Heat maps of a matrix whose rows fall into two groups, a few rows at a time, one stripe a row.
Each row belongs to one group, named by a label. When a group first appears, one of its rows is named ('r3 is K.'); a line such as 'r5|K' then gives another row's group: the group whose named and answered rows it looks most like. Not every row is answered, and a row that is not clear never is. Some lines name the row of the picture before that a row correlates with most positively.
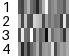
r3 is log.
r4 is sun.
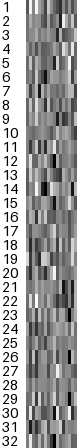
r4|sun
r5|log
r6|log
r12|log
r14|log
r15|log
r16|log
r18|sun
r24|sun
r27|sun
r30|log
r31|sun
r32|log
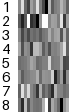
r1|log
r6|sun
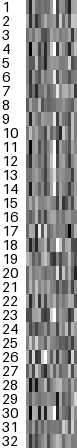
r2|sun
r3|log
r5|log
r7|sun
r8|log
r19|log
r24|sun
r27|log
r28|sun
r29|sun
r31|sun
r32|sun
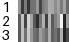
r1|sun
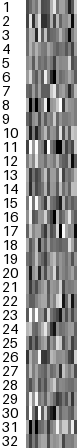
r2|log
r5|log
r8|sun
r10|sun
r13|sun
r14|sun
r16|log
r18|log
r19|log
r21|sun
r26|log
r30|log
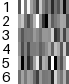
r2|log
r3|sun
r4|sun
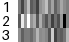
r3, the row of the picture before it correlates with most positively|5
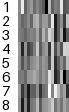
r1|log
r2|sun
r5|sun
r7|sun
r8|sun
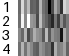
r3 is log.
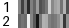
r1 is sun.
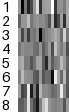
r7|log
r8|log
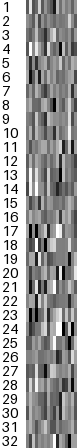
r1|log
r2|log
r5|sun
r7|log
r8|log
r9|log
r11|sun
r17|sun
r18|log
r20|sun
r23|sun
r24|sun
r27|log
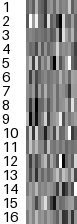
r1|log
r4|sun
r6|sun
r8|sun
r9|sun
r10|log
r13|sun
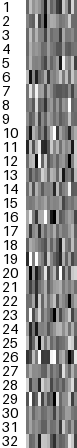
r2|log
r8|log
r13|sun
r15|sun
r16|log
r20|sun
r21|sun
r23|log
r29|log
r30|log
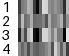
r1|log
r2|log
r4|sun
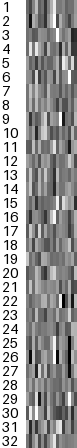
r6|log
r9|sun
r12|log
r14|log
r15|sun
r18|log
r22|sun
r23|log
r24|sun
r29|log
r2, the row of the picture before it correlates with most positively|1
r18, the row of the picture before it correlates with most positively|2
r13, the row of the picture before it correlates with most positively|2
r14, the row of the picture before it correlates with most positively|2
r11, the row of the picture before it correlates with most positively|1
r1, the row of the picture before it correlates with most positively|1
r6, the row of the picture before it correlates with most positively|2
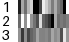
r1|log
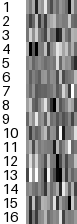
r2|log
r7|sun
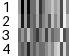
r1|sun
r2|sun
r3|log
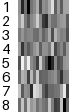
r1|sun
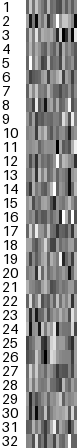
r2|sun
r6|sun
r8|log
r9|sun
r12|sun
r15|log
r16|sun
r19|sun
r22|log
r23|sun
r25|log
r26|log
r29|sun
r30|sun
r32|log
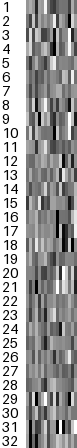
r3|log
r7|sun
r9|log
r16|sun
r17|sun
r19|log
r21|sun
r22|log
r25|log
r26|log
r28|log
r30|log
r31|sun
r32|sun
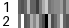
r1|log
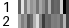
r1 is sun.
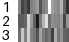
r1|sun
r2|log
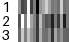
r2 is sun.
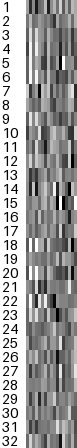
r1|sun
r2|log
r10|log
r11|log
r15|sun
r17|sun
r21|log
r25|sun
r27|sun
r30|log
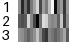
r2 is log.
